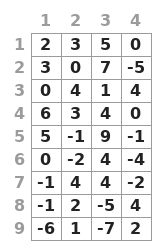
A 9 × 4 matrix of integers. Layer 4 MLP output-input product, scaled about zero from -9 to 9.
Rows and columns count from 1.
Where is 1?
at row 3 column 3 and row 9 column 2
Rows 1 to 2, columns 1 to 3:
2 3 5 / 3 0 7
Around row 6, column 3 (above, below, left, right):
9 4 -2 -4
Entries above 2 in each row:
2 2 2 3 2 1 2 1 0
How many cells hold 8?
0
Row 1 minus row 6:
2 5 1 4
